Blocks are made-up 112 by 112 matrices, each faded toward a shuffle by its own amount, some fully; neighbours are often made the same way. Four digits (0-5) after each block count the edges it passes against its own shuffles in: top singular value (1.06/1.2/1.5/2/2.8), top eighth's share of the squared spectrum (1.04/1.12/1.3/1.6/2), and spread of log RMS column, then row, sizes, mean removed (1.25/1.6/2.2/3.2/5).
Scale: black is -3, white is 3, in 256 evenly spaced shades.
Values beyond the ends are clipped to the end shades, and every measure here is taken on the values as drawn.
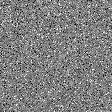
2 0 0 0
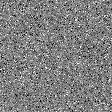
1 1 0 0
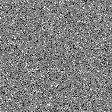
0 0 0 0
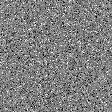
2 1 0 0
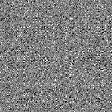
4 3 2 2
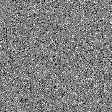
3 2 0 0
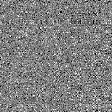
4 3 2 2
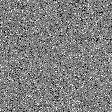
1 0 0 0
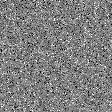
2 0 0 0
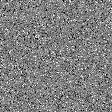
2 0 0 0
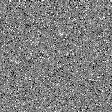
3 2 0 1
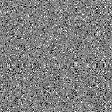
4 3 2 2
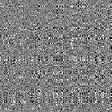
5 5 3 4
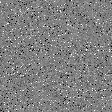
1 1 0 1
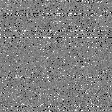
2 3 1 3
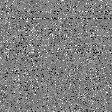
2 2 1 2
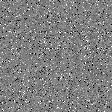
1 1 1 1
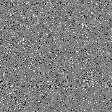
1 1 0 1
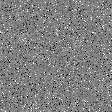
0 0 0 1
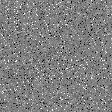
1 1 1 2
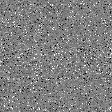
1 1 1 1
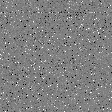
1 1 0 0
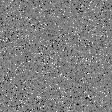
0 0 0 0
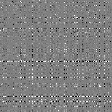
5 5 3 4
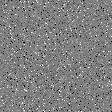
2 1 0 0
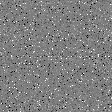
2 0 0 0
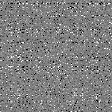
4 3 2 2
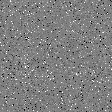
2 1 0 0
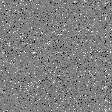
3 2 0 0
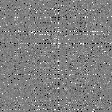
4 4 2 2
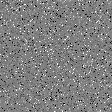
0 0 0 0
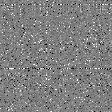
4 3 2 2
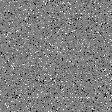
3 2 1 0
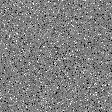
0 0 0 0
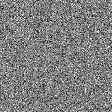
3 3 1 1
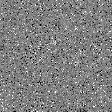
1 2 2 2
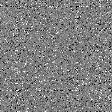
1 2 2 2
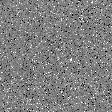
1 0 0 0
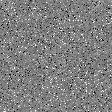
0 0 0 0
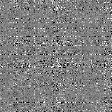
2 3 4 4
